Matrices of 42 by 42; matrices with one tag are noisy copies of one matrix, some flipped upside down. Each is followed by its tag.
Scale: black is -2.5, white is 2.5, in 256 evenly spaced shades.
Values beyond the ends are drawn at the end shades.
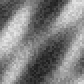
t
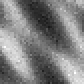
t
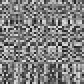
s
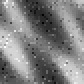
t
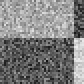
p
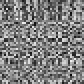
s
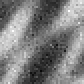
t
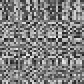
s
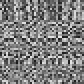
s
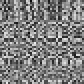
s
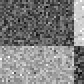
p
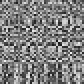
s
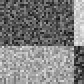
p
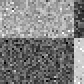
p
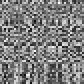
s
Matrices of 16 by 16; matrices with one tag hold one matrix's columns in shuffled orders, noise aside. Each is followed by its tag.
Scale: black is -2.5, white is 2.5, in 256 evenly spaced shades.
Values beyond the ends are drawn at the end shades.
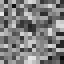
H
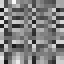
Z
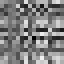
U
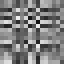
Z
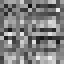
U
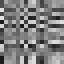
Z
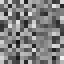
H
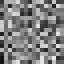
H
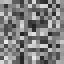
H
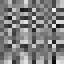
Z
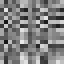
Z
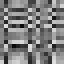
Z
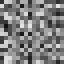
H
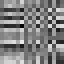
Z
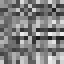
U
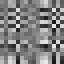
Z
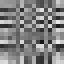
Z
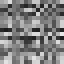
U
